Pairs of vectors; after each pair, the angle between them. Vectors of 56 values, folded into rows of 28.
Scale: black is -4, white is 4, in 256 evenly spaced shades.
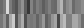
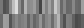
partly opposed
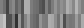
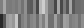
partly opposed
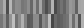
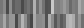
partly aligned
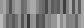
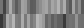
nearly opposite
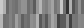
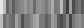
nearly parallel
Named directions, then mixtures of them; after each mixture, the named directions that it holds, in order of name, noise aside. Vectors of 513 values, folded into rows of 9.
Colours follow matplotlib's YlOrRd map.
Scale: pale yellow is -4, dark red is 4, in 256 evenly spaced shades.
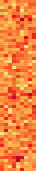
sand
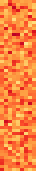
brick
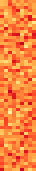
brick, sand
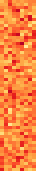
brick, sand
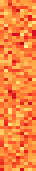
brick, sand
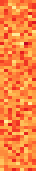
brick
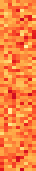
brick, sand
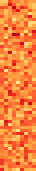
brick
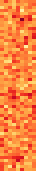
sand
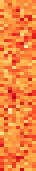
brick, sand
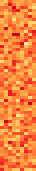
brick
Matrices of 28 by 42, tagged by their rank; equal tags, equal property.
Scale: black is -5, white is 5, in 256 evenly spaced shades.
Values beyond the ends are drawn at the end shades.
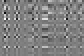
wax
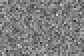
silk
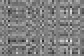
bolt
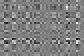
wax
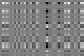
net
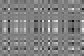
net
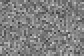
silk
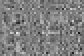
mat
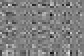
bolt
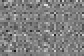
mat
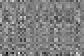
bolt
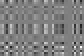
net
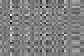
wax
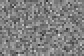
silk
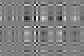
net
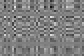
wax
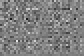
mat
